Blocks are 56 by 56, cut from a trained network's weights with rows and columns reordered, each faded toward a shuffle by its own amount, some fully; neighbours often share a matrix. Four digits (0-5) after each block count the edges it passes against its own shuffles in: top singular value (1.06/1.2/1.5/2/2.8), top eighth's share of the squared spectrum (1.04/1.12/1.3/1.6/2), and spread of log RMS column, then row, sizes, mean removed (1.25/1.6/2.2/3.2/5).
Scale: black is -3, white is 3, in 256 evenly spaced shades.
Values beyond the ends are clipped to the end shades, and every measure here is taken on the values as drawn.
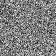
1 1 0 0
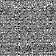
3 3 2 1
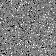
0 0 0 0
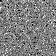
0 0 0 0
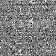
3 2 2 0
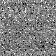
2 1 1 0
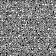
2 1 0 0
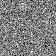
1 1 0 0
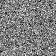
0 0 0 0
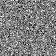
0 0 0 0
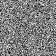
1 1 0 0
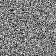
1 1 0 0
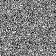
1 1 0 0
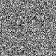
3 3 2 0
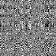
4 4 3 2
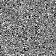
2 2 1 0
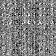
3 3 0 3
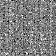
2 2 0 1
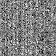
3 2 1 1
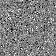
1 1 0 0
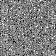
1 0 0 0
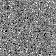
0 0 0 0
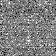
2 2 1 0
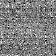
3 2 2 0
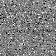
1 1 0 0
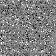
1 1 1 0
